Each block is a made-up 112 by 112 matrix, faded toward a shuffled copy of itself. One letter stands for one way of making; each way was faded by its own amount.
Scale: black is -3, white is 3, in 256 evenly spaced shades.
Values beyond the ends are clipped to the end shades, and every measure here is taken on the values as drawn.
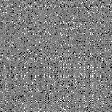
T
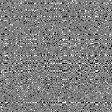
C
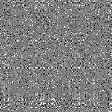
T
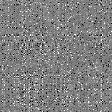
T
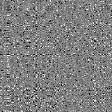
T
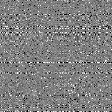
C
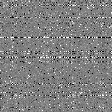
C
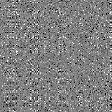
T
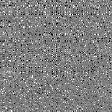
T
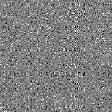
T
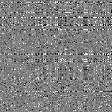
C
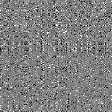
T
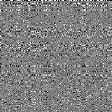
C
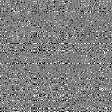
C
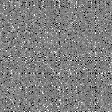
T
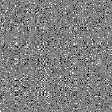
T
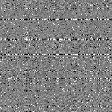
C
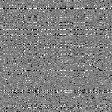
C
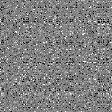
T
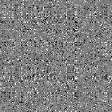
T
